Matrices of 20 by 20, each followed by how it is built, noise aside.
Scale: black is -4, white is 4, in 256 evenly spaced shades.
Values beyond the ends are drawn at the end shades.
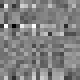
low rank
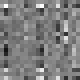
low rank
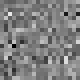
low rank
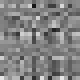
low rank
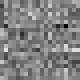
low rank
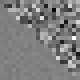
upper triangular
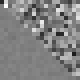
upper triangular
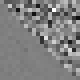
upper triangular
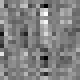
low rank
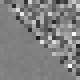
upper triangular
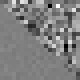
upper triangular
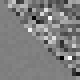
upper triangular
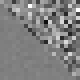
upper triangular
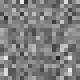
low rank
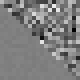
upper triangular
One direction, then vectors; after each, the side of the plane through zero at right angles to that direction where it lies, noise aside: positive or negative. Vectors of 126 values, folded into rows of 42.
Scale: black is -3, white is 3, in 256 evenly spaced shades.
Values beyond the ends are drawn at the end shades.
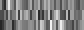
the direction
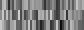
negative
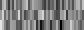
negative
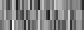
negative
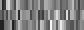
positive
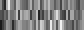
positive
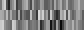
negative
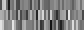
negative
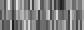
positive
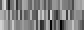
negative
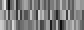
negative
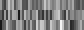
positive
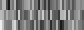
negative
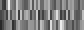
positive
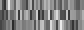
positive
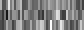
positive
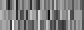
negative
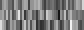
negative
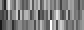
positive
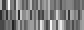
positive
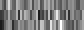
positive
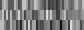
negative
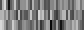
negative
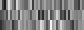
positive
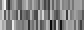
negative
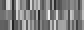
positive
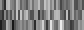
positive
